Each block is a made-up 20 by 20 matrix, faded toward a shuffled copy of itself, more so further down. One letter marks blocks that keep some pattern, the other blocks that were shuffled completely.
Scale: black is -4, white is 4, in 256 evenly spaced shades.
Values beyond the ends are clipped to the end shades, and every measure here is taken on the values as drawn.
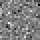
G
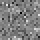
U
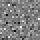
G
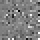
U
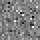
U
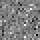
G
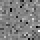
G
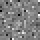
U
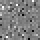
G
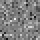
G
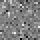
G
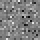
G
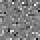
G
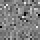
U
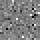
U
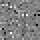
G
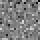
U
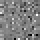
U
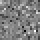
U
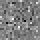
U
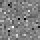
G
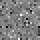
G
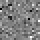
U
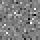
G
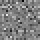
U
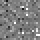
G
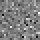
G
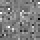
U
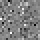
U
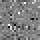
U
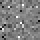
U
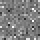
U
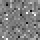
G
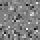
U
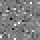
G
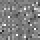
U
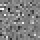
G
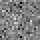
G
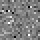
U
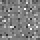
U
